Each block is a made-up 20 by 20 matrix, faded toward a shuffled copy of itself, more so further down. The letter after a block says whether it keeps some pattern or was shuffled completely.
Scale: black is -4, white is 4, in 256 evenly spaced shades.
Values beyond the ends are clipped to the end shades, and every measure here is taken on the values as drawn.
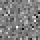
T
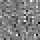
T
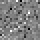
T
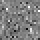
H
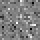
H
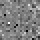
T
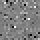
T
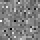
H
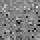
T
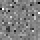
H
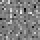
T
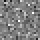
H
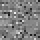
T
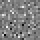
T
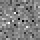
H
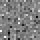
H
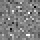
H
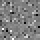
H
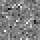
H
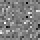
T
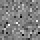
H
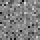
H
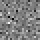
H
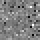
H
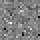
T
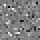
H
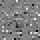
T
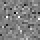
H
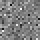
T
